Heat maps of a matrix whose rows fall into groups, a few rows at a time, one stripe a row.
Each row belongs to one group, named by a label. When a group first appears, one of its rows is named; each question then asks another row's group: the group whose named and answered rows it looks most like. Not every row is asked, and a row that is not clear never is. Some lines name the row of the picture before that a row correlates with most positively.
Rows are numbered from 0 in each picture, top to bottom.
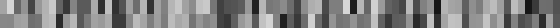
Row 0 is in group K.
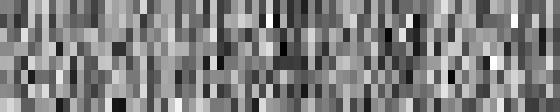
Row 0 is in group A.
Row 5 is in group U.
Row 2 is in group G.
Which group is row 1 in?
A
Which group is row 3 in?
K
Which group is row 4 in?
A
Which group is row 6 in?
A
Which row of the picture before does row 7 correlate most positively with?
0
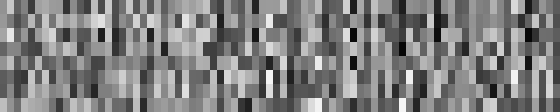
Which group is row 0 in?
K
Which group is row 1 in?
G
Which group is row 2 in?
K
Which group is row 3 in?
K
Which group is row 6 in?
A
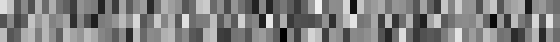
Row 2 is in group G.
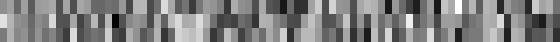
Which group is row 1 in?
K
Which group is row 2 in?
K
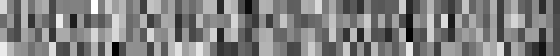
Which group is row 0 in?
G
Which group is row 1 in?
U
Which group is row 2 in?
G
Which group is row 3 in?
K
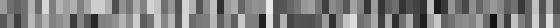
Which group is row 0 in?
G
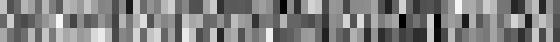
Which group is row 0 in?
G
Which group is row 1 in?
U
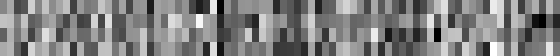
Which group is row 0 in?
A
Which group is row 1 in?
K
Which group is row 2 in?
K
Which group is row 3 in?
A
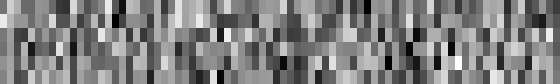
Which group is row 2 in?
A
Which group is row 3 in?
U
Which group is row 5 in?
A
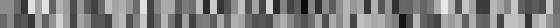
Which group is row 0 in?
A
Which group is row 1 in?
U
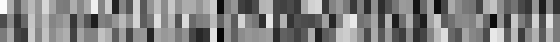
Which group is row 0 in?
G
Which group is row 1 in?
A
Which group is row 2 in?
A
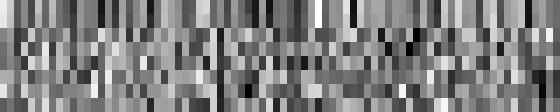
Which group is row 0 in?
U
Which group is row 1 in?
U
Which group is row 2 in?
A
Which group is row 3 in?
G
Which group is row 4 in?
A
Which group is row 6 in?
G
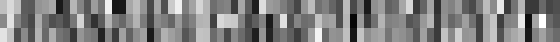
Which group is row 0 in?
K
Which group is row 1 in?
U
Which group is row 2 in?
U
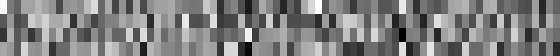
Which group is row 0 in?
G
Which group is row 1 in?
A
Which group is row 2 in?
K
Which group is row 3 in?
G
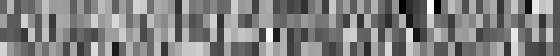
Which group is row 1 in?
G
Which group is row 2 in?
A
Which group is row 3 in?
K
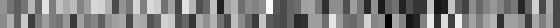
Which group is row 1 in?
U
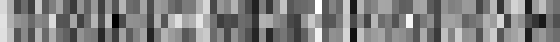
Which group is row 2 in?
U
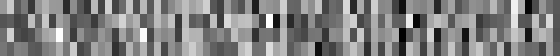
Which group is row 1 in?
A
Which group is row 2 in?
U
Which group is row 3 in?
K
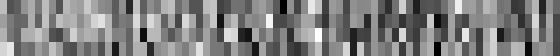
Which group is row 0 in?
G
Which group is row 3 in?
U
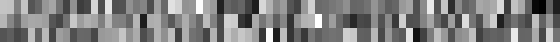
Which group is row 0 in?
K
